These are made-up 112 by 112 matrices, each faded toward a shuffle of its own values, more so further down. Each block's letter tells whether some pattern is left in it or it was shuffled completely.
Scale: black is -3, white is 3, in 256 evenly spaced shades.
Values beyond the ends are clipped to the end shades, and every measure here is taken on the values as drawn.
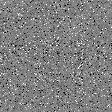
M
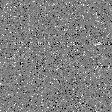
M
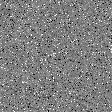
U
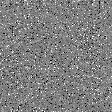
M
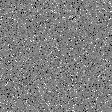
U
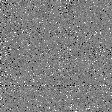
M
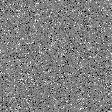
M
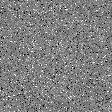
U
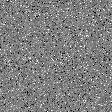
U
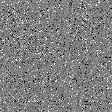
M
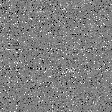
M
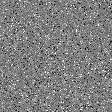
U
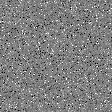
U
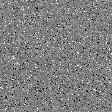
M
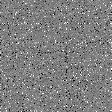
M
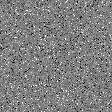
U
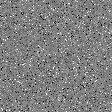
U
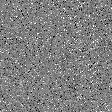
U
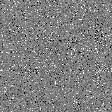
M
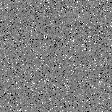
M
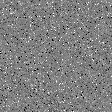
U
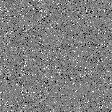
M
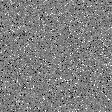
U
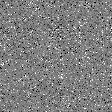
M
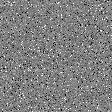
U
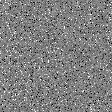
M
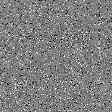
M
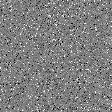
M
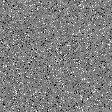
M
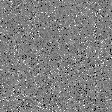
M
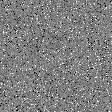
U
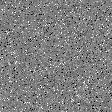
U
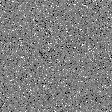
U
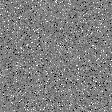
U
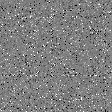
M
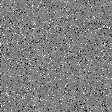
M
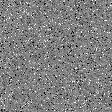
U
